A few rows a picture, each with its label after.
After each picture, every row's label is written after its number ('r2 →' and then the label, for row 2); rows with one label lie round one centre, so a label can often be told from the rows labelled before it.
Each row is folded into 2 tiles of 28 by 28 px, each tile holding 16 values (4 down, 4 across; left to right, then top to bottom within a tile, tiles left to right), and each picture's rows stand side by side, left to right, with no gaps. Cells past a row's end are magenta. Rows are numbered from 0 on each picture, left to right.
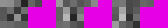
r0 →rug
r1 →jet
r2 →jet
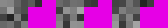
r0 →rug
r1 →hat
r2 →hat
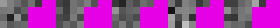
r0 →rug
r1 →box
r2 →box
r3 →hat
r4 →box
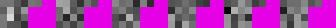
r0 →jet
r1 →rug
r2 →rug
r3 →hat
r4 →hat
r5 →hat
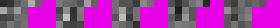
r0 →box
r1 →jet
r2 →jet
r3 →box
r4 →box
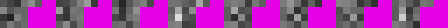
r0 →box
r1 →box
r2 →box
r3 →jet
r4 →rug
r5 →rug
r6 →rug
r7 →jet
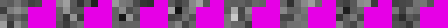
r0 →hat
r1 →rug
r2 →rug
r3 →box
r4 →jet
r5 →box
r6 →box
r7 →box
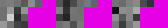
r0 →jet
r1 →box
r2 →hat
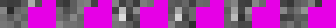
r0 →box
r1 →box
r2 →jet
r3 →jet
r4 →jet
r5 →box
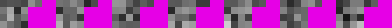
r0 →jet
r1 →hat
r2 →rug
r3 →hat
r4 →hat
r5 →box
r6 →hat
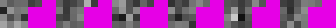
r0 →hat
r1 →box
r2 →rug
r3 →box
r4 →jet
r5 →box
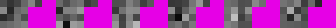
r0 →box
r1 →hat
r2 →hat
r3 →box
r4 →jet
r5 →rug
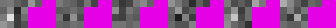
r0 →jet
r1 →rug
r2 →box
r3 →rug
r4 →jet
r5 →rug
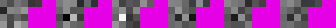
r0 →hat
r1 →rug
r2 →jet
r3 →rug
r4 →rug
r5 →rug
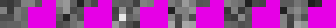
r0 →box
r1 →rug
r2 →jet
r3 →hat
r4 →rug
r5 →hat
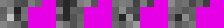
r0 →jet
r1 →box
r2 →rug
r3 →rug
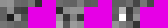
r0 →rug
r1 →hat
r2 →jet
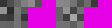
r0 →box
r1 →rug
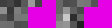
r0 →box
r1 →jet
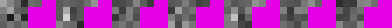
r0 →rug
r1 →jet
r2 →box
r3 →hat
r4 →jet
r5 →box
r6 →box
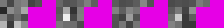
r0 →hat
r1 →jet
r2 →box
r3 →jet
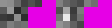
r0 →rug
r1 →jet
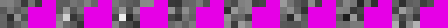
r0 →rug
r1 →jet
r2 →jet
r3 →box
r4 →hat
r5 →rug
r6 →rug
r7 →hat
